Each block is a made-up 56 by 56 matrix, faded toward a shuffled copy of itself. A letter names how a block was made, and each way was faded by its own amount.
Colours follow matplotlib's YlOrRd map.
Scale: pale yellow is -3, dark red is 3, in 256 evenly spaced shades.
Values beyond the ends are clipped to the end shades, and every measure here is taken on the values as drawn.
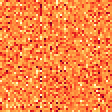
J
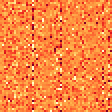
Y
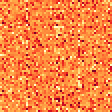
Y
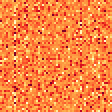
Y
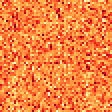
Y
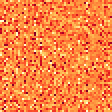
Y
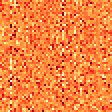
Y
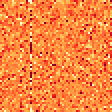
Y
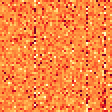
J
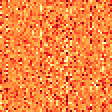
J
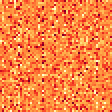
J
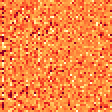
Y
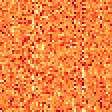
J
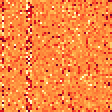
Y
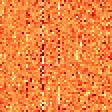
J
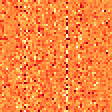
J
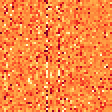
Y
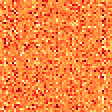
Y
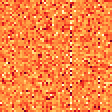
Y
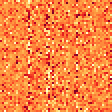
J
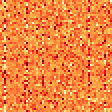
J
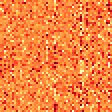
J
